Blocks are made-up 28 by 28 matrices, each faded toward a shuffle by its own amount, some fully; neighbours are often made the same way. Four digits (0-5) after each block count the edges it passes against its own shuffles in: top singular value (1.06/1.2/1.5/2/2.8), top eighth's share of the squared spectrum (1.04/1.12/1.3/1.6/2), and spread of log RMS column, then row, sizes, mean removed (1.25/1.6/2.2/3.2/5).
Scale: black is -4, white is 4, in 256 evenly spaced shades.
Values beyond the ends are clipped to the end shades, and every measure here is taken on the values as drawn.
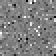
0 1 0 0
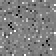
0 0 0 0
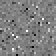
0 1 0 0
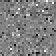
1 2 0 0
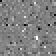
1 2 0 0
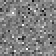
0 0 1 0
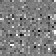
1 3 2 2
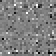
2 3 1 1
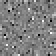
0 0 0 0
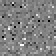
0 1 0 1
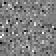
0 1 0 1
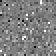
1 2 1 1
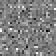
2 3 0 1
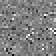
2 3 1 1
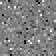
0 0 0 0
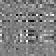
4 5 2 3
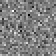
0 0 0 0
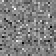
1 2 0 1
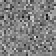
2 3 0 1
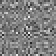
3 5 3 2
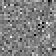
0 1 0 0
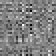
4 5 3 2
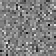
1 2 0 0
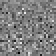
3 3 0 2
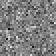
0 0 0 0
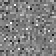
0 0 0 0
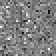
1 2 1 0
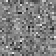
2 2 0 0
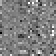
3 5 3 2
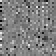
3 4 1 1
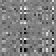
4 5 2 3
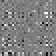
4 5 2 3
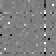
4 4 1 0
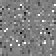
2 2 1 1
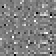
3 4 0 1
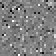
1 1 0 1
